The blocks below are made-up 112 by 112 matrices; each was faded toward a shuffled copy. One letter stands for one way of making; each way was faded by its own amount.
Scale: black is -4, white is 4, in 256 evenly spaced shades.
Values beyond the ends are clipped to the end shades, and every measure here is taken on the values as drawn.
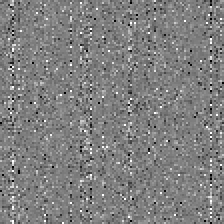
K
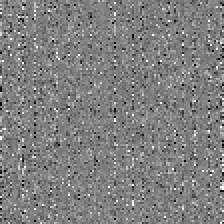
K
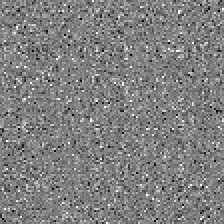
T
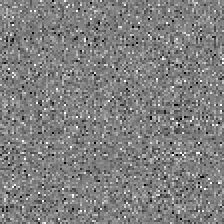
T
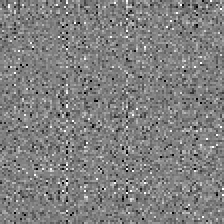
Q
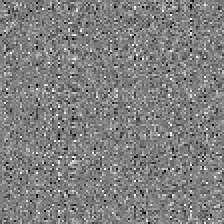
Q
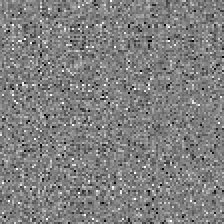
T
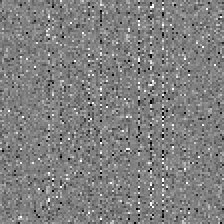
K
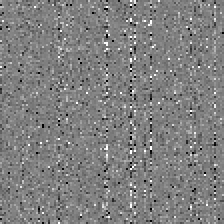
K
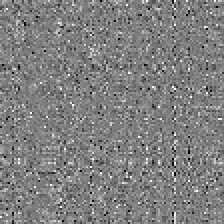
Q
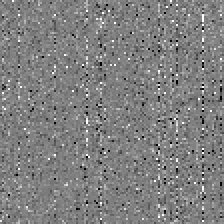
K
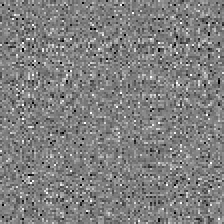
Q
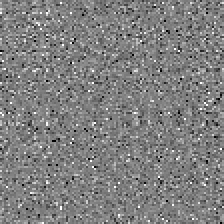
T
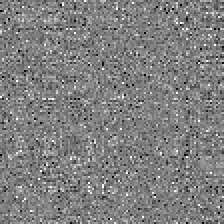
T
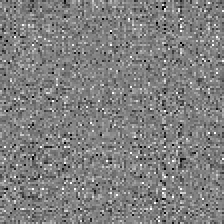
Q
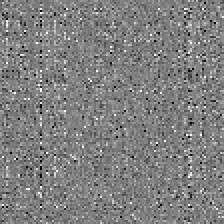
Q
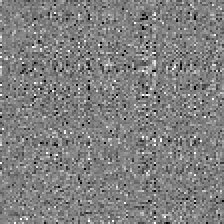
Q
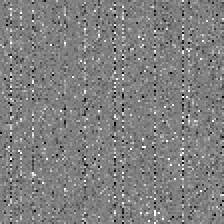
K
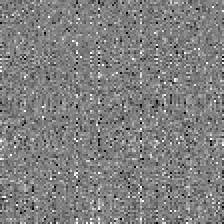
Q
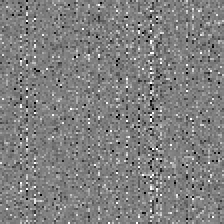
K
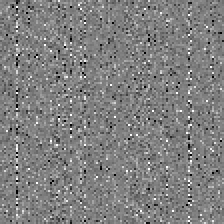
K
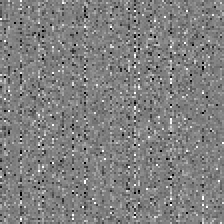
K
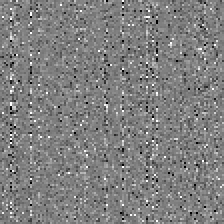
K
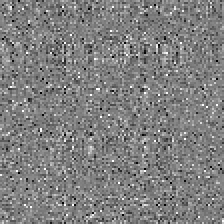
T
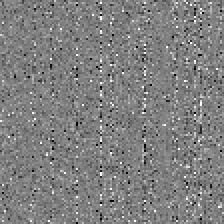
K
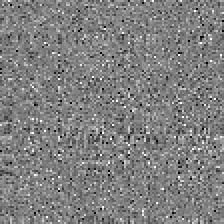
T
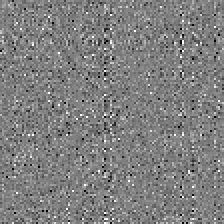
Q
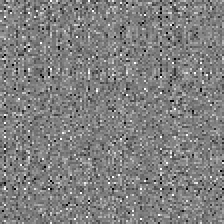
Q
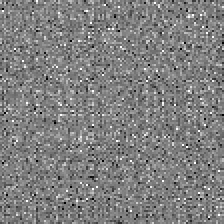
T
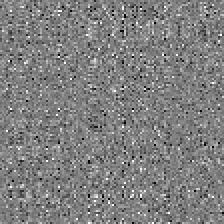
Q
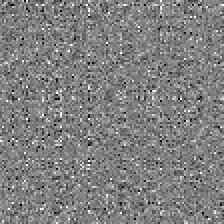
Q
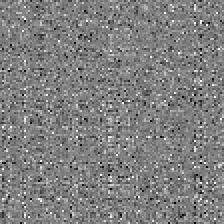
Q
